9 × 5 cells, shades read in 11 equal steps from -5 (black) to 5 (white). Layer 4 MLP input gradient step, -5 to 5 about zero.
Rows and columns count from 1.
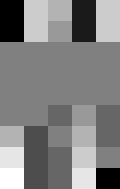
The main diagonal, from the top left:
-5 3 0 0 0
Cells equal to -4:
2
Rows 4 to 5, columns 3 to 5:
0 0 0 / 0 0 0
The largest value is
5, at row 9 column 1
